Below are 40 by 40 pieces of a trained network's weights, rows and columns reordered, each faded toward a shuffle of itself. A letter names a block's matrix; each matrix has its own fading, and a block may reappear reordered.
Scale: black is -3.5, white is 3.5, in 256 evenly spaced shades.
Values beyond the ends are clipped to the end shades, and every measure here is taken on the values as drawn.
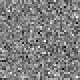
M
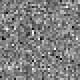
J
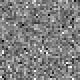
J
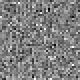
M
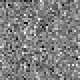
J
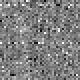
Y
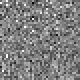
M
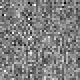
M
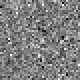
J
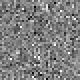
J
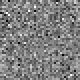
M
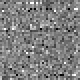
Y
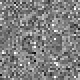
M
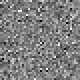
J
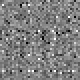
Y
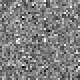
M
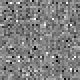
Y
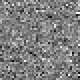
J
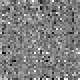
Y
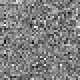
M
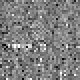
Y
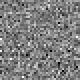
M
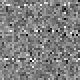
Y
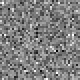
J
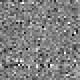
Y
